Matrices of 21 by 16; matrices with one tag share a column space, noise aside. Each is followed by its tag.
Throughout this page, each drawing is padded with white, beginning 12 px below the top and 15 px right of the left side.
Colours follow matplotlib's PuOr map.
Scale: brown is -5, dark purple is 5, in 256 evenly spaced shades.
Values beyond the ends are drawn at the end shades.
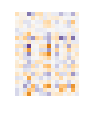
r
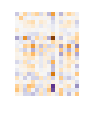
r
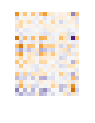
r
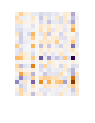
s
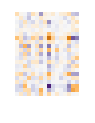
r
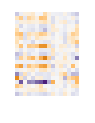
s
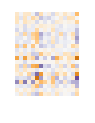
s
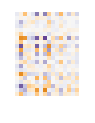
r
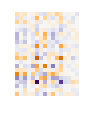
s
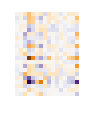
s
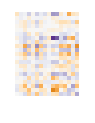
r
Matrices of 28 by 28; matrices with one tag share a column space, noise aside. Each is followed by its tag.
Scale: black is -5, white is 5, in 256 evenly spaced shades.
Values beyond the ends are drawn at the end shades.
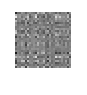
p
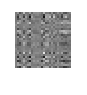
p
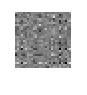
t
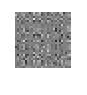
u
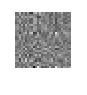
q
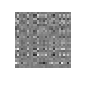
t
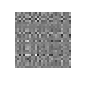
u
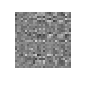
u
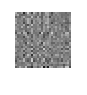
q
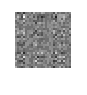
p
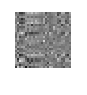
q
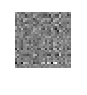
t
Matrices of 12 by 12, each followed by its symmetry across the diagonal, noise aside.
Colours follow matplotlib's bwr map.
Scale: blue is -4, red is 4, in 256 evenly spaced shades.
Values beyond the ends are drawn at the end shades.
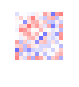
symmetric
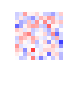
neither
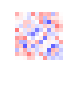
symmetric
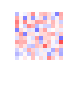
neither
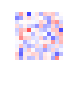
neither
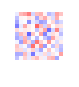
antisymmetric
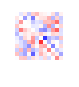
antisymmetric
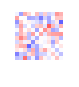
antisymmetric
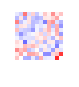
symmetric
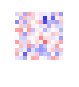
neither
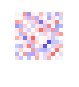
symmetric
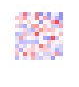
neither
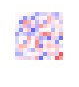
symmetric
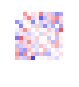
antisymmetric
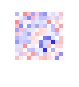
symmetric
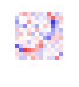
antisymmetric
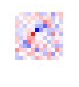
antisymmetric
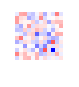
symmetric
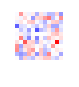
neither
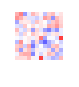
symmetric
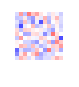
neither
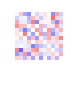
antisymmetric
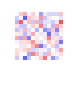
antisymmetric
